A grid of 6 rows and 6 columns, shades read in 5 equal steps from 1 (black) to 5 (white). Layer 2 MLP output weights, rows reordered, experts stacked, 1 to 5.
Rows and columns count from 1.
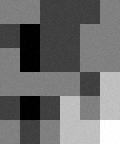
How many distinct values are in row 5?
4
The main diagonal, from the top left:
3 1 2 3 3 5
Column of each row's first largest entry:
1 5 1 6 4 6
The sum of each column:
16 11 14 17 17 22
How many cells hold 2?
12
